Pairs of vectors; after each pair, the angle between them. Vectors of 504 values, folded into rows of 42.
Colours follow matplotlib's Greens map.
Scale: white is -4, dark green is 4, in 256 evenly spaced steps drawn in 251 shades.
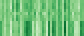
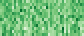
partly opposed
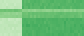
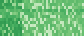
partly opposed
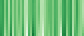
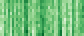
nearly opposite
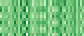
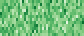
partly opposed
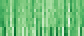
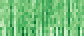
nearly opposite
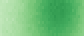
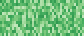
orthogonal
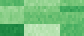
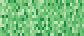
orthogonal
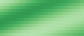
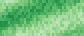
nearly parallel
